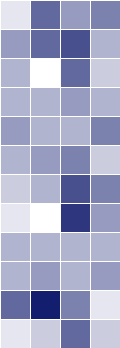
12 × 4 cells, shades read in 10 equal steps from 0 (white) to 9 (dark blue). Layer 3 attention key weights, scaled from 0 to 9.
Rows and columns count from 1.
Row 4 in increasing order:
3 3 3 4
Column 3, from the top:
4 7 6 4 3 5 7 8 3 3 5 6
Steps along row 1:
up down up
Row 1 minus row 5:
-3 3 1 0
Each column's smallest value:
1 0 3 1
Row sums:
16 20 11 13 15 14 17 13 12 14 21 11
